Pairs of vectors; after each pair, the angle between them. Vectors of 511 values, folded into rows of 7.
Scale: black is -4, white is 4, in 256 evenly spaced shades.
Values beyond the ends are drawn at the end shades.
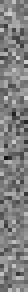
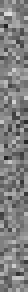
nearly parallel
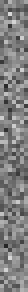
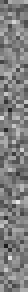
nearly parallel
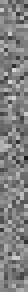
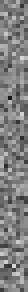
orthogonal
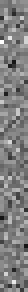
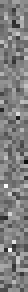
partly aligned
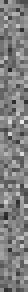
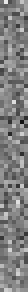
nearly opposite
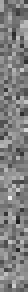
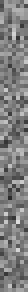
nearly opposite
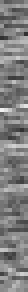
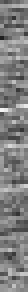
nearly parallel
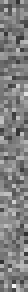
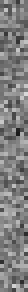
nearly parallel
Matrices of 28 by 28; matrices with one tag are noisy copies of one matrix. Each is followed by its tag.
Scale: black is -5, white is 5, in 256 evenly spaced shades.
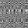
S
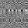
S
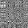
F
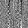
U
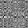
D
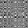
D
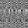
S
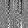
U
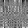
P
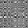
D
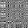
F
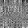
P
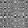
D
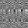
S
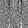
U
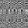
S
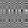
S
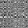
D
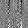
U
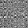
D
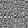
D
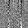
U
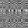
S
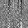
U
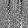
U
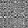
D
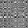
D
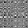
D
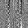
U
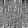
P
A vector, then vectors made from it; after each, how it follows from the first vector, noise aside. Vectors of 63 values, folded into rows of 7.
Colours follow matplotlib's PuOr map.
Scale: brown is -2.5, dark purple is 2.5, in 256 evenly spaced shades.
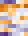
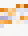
partly zeroed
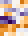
wrapped around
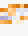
partly zeroed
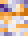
wrapped around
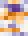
wrapped around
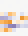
partly zeroed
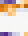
partly zeroed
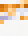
partly zeroed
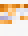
partly zeroed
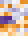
wrapped around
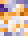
wrapped around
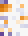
partly zeroed
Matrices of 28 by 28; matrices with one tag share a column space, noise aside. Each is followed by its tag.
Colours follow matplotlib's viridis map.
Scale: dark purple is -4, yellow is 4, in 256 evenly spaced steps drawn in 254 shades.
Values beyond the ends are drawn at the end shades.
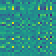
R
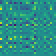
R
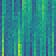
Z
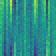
Z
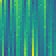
Z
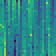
Z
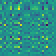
R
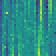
Z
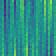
Z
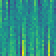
Z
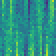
Z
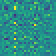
R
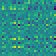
R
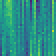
Z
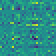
R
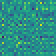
R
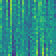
Z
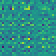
R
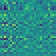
R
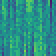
Z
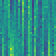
Z
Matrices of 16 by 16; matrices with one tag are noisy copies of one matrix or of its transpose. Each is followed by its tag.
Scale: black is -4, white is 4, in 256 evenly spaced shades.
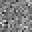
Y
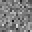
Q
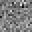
Y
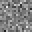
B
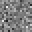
B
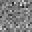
Y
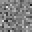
B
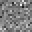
Y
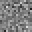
B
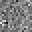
Y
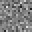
B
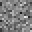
Q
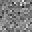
Y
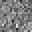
Q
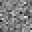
Q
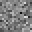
Q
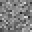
Q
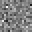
B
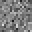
Q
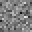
Q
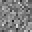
Q
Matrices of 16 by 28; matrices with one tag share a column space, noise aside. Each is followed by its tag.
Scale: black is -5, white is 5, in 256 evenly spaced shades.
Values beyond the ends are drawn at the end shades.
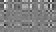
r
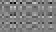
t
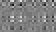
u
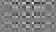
t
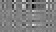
r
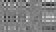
u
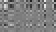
r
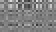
r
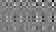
u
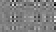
u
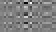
t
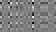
t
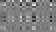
u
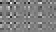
t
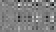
u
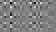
t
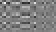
t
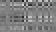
u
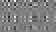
u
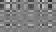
r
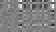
r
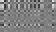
r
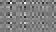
t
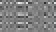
t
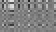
r
